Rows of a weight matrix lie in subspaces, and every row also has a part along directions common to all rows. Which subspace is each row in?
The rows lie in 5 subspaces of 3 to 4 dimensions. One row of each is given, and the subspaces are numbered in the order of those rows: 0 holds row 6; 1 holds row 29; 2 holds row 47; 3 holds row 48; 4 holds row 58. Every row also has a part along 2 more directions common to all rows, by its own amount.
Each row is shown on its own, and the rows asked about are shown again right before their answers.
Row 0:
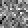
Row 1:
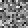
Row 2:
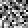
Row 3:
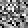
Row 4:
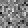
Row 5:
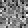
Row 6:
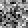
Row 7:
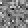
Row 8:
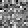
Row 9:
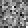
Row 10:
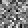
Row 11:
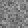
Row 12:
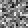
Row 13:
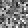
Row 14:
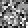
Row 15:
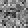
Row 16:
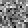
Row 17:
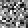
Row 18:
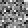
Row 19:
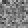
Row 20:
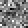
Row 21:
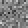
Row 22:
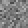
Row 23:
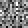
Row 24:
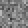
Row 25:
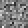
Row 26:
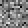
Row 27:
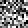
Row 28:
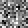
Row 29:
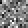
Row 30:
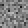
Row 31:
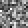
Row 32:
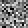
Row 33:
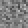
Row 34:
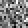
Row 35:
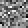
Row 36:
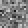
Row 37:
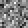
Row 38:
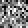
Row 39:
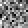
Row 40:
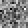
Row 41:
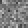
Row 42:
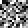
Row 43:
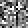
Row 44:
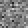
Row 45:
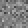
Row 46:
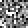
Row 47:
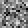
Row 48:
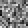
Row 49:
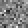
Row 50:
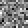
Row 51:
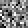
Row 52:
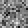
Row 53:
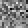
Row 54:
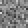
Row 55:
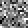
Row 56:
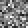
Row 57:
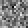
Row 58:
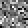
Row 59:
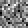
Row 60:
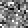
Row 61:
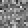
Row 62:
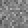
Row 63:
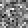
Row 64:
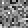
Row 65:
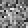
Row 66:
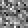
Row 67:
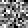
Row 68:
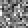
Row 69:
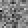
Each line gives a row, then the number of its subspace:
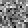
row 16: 0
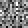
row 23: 2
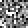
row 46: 0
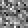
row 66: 2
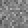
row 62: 4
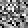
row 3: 3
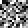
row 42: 1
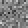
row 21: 4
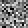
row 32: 0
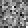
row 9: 3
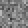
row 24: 3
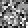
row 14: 3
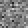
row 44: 2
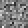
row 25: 0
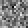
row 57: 3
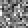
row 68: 3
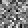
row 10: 1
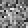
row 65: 3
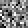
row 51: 3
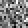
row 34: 2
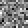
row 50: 1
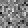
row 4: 3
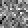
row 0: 4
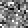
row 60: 2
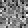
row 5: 1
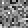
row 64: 4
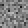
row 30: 0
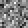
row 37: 0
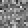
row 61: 0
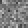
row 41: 1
